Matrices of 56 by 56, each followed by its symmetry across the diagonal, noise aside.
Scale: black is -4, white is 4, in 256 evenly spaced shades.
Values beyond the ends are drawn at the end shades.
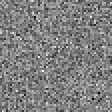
symmetric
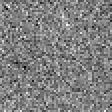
antisymmetric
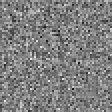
antisymmetric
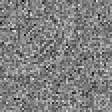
symmetric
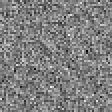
antisymmetric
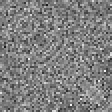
symmetric
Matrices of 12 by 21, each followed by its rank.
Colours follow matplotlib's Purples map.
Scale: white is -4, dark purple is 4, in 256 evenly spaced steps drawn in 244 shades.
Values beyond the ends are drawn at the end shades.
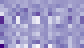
two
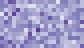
full rank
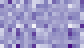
two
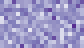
full rank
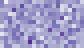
full rank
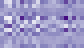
two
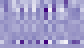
two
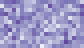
full rank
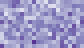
full rank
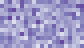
full rank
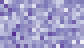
full rank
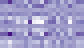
two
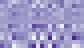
two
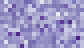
full rank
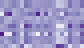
two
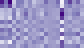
two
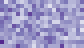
full rank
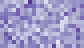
full rank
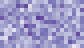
full rank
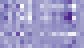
two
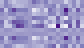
two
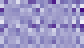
two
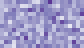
full rank
